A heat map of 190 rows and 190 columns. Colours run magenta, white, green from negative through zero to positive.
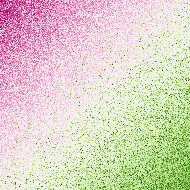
The top left is the ninth with the lowest average. Fine speckle covers the field. The histogram is bell-shaped. Neither half mirrors the other. The bottom right is the ninth with the highest average. The field climbs toward the bottom right.
